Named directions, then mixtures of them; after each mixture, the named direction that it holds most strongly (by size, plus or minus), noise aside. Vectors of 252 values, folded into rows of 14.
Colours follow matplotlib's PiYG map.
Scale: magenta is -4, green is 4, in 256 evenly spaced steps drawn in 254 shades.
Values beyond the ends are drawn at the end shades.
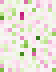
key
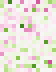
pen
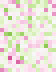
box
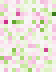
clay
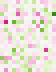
clay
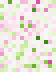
pen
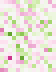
box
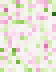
box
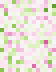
box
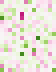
key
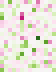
key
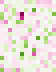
key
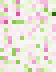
clay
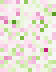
clay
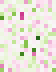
key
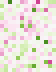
pen
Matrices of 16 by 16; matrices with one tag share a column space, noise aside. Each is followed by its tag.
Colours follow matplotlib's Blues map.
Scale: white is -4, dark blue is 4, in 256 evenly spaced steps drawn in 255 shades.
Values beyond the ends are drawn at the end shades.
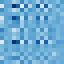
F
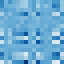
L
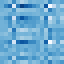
F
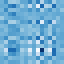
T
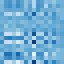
L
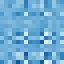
L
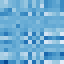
L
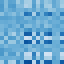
L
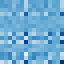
L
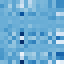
L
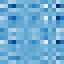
F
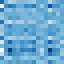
T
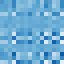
L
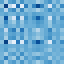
F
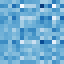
F
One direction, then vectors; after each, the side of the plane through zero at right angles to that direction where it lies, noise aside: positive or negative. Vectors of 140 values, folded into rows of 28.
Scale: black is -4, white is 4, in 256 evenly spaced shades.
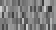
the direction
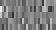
positive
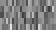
positive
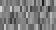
positive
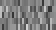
positive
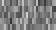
negative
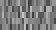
negative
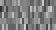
negative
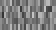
positive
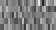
positive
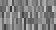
positive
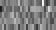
negative
